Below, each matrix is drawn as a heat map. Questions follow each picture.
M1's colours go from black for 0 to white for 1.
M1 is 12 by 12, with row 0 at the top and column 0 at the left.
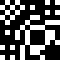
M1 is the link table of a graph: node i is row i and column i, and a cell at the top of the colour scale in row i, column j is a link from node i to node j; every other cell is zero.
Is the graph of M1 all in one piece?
yes
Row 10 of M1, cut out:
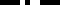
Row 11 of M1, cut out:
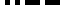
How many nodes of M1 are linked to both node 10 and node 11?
1
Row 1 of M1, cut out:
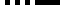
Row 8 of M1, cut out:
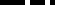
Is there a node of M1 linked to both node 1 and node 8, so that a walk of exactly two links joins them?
no
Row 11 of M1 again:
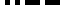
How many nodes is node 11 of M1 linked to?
4
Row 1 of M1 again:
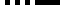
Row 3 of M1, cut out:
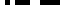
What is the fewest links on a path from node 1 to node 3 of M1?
2
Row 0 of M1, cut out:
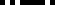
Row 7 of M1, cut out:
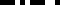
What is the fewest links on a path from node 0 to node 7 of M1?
2
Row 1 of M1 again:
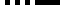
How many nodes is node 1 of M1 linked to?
4
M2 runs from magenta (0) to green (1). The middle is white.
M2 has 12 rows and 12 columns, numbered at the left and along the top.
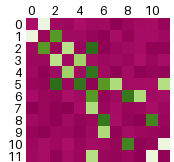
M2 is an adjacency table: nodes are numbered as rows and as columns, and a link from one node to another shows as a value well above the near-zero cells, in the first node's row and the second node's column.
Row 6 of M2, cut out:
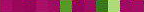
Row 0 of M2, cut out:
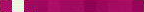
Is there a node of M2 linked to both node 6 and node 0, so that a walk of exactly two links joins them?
no
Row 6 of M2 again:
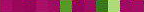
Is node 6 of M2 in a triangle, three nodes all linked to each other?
no
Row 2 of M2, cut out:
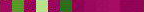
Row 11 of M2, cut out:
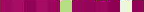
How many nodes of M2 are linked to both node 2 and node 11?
1
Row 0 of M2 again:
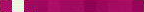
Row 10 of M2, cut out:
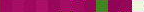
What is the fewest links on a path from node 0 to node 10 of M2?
5
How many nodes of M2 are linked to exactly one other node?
3
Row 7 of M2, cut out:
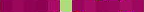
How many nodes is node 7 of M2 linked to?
1
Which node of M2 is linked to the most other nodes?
node 5
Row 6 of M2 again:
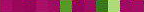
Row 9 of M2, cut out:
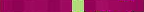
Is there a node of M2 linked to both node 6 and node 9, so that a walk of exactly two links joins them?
no
